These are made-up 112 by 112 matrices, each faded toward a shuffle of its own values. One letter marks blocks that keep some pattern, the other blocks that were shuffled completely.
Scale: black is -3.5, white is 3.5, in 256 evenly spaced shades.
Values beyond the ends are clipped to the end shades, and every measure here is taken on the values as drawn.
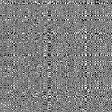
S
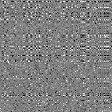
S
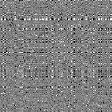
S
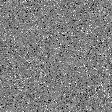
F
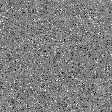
F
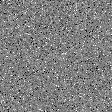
F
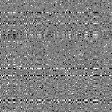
S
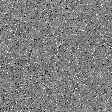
F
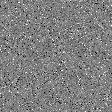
F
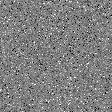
F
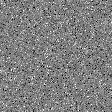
F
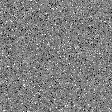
F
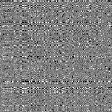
S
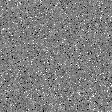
F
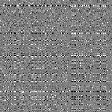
S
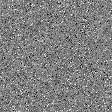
F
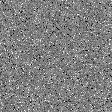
F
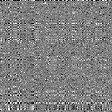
S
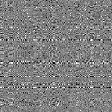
S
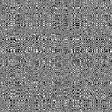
S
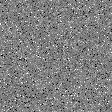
F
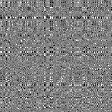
S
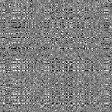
S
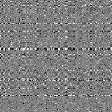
S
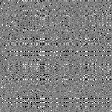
S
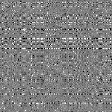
S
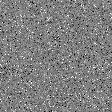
F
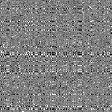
S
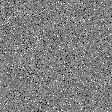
F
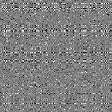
S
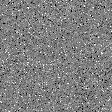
F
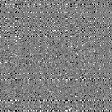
S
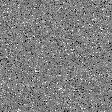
F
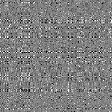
S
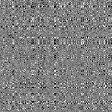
S
